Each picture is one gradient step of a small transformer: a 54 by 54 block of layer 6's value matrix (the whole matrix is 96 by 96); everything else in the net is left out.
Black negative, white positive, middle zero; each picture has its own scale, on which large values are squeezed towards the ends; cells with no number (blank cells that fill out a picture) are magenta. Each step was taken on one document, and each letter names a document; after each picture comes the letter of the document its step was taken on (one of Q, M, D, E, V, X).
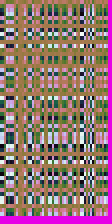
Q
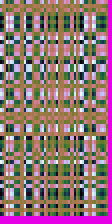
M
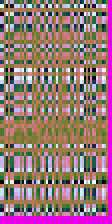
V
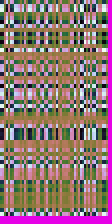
V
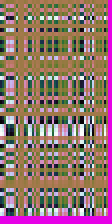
Q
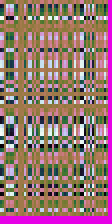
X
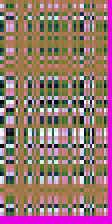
Q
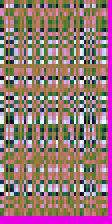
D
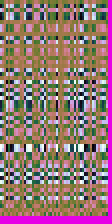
M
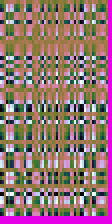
X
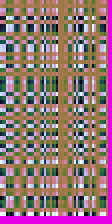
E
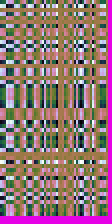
E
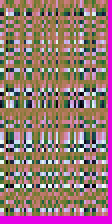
M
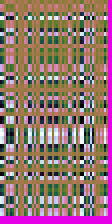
Q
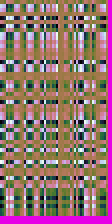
E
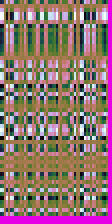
D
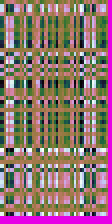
D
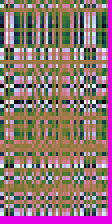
V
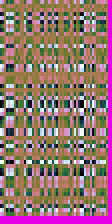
X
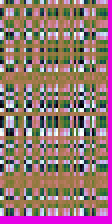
X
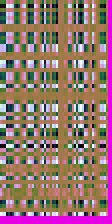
E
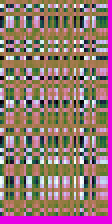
M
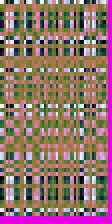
D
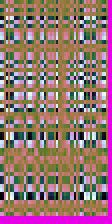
D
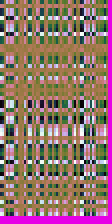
Q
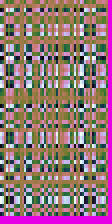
X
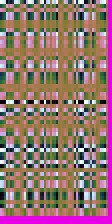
E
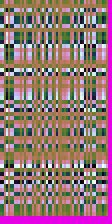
V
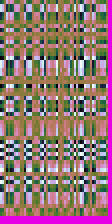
M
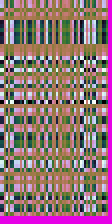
V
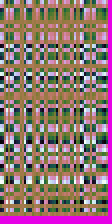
M
